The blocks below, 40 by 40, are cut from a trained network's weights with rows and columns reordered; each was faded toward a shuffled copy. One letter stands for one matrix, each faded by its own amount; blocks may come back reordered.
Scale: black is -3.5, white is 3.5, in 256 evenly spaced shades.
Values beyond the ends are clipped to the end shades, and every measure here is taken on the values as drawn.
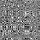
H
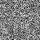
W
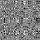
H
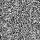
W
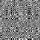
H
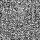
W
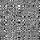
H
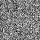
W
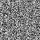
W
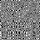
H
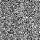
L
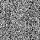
W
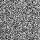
W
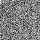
W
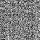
L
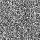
W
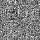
L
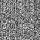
L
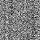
L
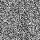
W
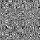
H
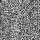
W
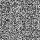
W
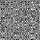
H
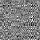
H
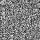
W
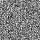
W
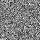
W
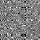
H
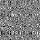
H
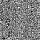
L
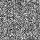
W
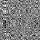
H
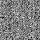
W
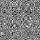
H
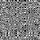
H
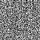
W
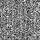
W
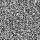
W
